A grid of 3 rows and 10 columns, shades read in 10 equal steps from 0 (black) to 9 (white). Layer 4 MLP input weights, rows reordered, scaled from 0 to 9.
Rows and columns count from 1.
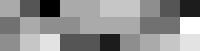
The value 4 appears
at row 2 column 1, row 2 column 8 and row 2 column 9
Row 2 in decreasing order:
9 6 6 6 6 5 5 4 4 4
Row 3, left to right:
5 7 8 3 3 1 5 6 7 8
